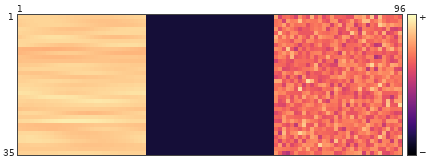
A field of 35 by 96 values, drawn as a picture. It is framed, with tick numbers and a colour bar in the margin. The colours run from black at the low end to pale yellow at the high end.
It is made of 1 by 3 panels. Panel 1,1: very high, streaked across, faint in contrast. Panel 1,2: very low, flat. Panel 1,3: high, fine-grained.
